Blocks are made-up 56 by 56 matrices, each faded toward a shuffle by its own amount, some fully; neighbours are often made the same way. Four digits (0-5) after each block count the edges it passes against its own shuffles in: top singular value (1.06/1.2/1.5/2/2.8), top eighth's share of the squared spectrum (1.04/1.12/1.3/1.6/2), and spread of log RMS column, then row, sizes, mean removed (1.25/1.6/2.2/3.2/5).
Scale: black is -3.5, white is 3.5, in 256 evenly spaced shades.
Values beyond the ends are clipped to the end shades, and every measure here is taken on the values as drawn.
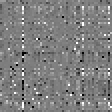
4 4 2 2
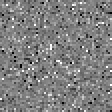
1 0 0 0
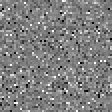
2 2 0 1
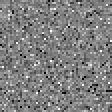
2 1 0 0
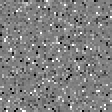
1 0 0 0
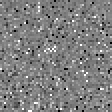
2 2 0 0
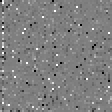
2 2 0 0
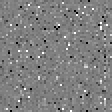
2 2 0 0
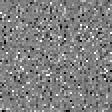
3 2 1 1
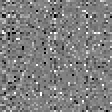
4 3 2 1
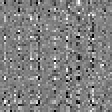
4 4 3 2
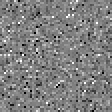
2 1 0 0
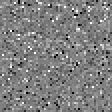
2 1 0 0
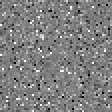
2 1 0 0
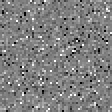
2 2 0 0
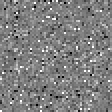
1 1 0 0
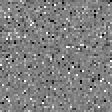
1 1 0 0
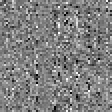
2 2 3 0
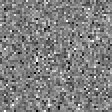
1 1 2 0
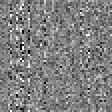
2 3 3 0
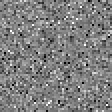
0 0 0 0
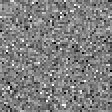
0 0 0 0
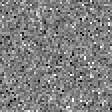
0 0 0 0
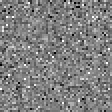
0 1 0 0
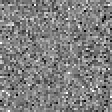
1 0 1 0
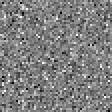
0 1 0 0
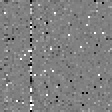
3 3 1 0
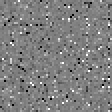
3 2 0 1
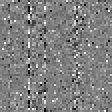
4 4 2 0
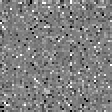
3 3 1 1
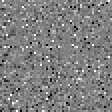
2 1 0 0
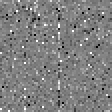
2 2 1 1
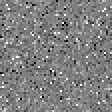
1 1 0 0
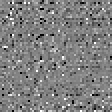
4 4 1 2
